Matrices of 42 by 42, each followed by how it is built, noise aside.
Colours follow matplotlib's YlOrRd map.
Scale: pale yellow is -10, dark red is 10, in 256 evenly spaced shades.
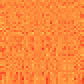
low rank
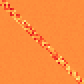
banded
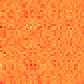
low rank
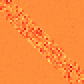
banded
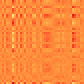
low rank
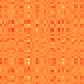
low rank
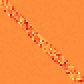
banded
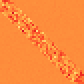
banded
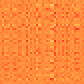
low rank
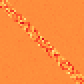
banded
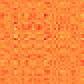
low rank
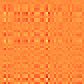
low rank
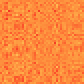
low rank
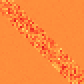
banded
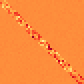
banded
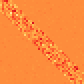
banded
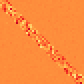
banded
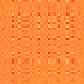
low rank
